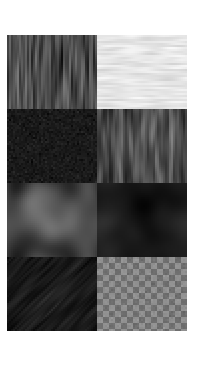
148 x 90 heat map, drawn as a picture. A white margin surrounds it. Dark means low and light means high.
The table splits into 4 rows of 2 panels. Panel 1,1: low, streaked downward. Panel 1,2: very high, streaked across, faint in contrast. Panel 2,1: very low, fine-grained, faint in contrast. Panel 2,2: low, streaked downward. Panel 3,1: low, smooth. Panel 3,2: very low, smooth, faint in contrast. Panel 4,1: very low, slanting up to the right, faint in contrast. Panel 4,2: middling, checkered.
